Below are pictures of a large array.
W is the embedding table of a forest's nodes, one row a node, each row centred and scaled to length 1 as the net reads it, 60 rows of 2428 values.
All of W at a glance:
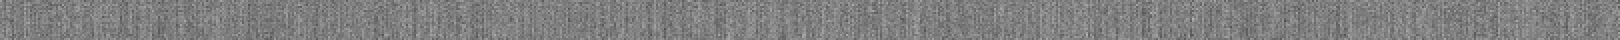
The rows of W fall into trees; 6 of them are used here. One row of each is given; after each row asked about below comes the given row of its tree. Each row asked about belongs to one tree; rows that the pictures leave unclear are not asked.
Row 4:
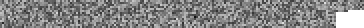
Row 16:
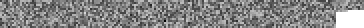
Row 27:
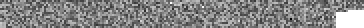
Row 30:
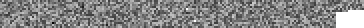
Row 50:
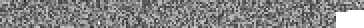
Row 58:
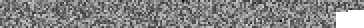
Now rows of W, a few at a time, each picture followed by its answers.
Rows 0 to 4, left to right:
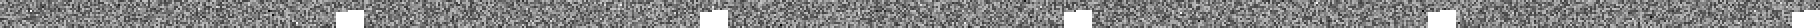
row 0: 58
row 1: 50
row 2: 58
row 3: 50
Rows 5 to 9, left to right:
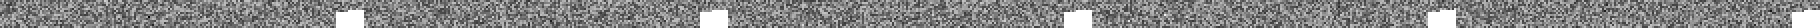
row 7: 30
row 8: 27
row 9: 58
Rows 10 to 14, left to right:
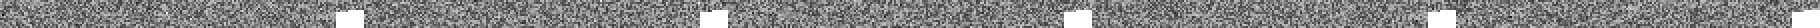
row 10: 58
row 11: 50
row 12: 30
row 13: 58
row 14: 30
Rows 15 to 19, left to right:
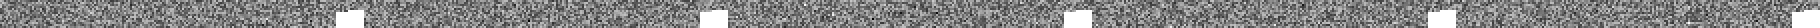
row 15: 50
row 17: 16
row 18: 30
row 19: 30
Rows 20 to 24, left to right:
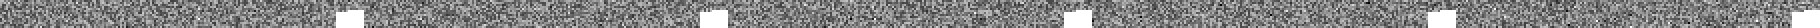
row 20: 50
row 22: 16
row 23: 58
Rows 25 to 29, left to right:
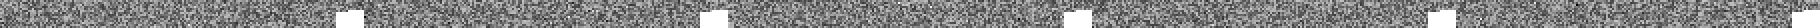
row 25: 4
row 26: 30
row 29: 30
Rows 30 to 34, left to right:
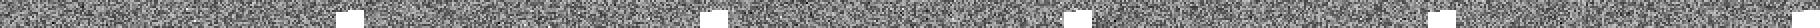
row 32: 27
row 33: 4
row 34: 16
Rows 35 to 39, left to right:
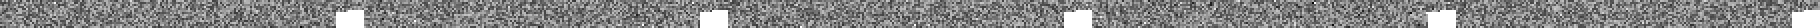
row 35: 30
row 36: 58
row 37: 30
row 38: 58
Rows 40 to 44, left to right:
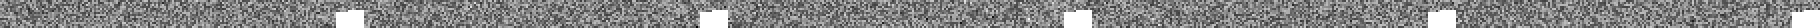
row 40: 58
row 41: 27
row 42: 4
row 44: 50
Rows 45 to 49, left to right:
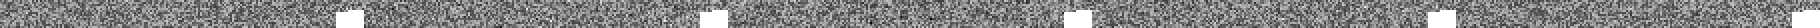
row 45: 30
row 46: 50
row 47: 4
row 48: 27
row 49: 30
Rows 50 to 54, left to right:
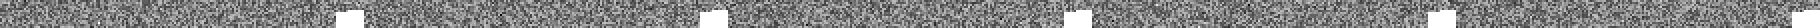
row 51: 50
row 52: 50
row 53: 50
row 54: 30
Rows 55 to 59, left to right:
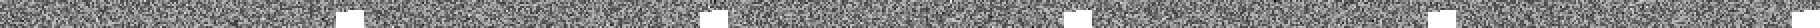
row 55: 50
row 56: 27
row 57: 27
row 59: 27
